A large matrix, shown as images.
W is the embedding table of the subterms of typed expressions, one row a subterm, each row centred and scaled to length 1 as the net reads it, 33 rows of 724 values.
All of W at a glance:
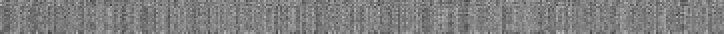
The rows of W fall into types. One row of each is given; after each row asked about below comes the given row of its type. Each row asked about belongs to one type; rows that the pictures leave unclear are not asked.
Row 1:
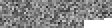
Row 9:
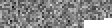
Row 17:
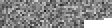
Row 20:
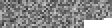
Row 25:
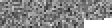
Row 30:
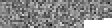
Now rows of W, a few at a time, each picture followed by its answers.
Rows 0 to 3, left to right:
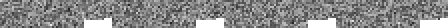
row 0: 25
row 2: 30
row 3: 25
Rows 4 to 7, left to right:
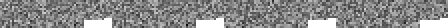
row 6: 1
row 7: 30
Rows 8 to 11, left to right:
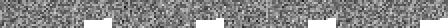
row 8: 20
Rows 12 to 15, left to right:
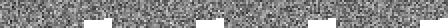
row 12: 9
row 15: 20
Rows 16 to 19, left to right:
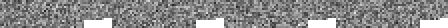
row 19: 20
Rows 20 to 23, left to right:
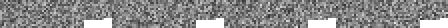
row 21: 17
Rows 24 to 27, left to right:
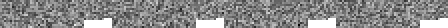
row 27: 1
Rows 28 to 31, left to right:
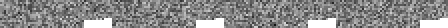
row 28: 9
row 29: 1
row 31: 20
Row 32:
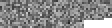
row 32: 30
